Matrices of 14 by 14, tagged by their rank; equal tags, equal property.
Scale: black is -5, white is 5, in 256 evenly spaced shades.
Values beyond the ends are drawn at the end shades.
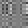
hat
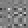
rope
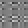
hat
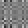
hat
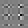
hat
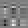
hat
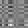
hat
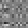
rope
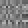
rope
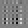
hat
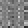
rope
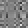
rope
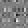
rope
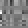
rope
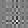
hat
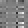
hat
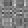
rope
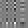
hat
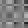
hat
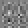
rope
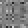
rope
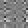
rope
